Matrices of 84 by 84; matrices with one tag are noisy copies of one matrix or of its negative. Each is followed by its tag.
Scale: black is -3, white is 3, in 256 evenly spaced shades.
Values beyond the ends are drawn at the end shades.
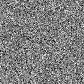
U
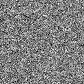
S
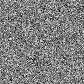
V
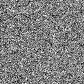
S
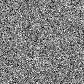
V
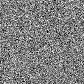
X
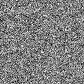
S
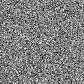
U
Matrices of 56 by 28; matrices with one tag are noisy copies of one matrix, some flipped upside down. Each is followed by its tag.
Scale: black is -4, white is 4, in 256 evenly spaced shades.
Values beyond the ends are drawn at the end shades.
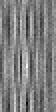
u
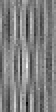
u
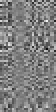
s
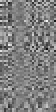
s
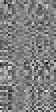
s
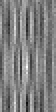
u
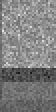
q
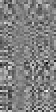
s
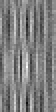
u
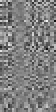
s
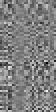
s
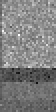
q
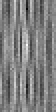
u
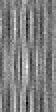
u
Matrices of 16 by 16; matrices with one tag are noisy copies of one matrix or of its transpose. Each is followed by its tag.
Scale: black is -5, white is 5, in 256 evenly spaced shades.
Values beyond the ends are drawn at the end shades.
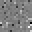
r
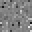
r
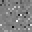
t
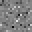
t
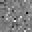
t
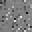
t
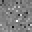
t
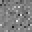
t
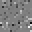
r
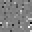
r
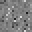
t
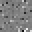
r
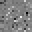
t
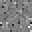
r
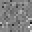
r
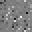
t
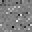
t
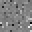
r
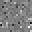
r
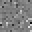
r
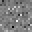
t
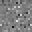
t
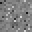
t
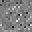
t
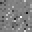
t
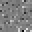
r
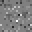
t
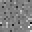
r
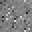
t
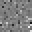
r
